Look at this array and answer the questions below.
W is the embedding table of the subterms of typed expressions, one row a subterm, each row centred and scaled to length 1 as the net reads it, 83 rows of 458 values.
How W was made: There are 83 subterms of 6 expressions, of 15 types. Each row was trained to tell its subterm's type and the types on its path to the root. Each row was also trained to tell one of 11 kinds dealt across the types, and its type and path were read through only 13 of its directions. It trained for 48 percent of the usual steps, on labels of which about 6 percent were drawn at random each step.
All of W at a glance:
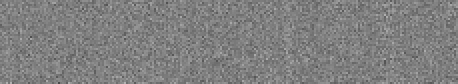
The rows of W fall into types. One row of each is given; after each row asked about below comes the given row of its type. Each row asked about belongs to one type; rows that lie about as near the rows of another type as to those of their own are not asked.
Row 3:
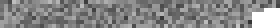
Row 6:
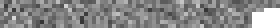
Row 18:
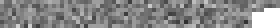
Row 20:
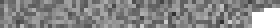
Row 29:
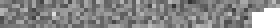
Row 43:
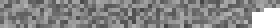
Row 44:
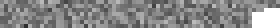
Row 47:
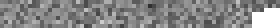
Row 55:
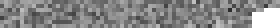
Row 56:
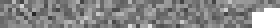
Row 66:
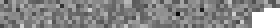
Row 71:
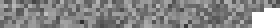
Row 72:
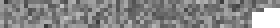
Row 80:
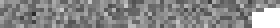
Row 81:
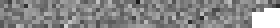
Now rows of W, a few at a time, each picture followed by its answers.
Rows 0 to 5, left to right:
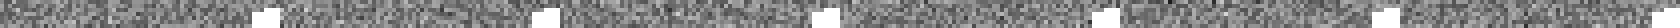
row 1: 6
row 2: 3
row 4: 43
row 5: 56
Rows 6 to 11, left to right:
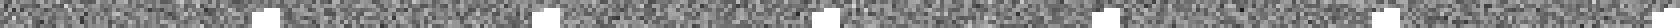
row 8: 6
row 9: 72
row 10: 44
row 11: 71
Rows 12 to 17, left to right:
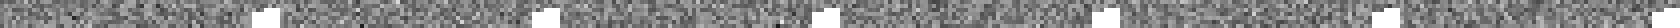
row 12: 20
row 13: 72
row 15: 71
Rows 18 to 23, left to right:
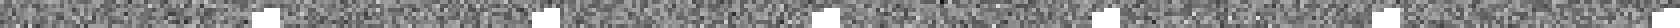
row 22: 71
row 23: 66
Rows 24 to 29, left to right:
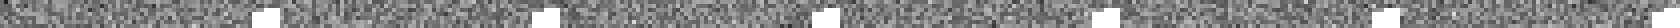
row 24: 66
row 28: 6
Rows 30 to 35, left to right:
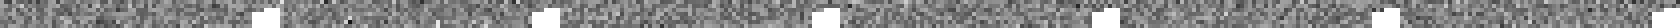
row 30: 71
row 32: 81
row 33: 66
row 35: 66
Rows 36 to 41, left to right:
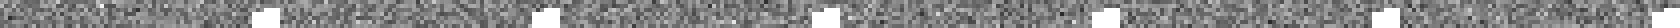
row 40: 43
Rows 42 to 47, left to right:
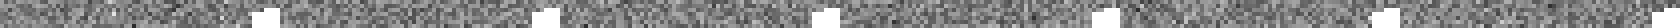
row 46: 3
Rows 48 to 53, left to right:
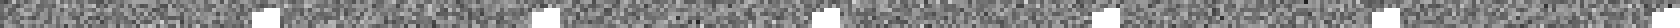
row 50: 55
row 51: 43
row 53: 55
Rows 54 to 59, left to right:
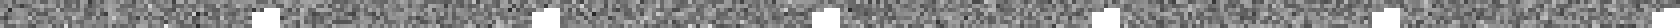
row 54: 44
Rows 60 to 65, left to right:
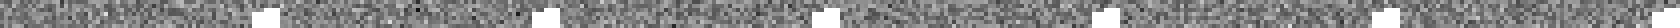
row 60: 3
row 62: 47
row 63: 72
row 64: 72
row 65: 3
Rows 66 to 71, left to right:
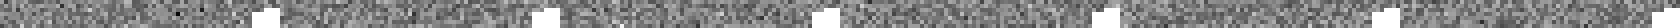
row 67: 56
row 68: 44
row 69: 47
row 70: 66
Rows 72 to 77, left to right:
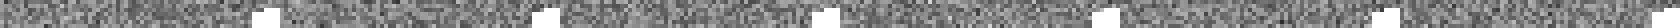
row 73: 6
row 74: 56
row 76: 81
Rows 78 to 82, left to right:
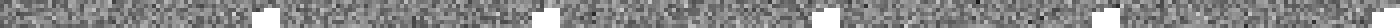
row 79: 71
